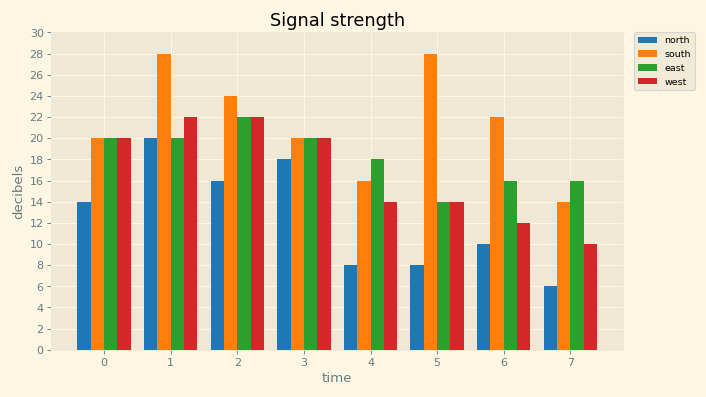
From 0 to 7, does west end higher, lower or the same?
lower
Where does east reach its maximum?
2
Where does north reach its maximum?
1
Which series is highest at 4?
east
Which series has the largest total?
south
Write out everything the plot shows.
Title: Signal strength
x-axis: time, ticks 0 1 2 3 4 5 6 7
y-axis: decibels, ticks 0 2 4 6 8 10 12 14 16 18 20 22 24 26 28 30
Legend: north, south, east, west
Values:
north: 14 20 16 18 8 8 10 6
south: 20 28 24 20 16 28 22 14
east: 20 20 22 20 18 14 16 16
west: 20 22 22 20 14 14 12 10
